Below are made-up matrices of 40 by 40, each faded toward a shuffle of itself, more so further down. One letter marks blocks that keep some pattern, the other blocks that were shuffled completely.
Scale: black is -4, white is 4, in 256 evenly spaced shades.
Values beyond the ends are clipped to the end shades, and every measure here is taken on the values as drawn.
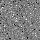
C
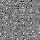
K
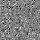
K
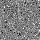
C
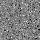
C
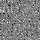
K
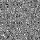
K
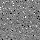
C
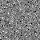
C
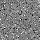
C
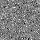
C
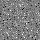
C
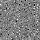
K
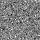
C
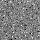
C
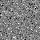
C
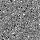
C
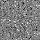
K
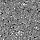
C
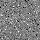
C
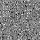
K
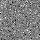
K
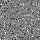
K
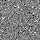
C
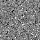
K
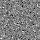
C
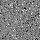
C
